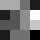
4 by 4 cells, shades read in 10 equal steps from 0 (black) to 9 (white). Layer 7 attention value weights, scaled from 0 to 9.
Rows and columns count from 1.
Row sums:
17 18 18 9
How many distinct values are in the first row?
3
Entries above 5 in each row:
2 1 1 0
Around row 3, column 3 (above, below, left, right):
5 4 3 7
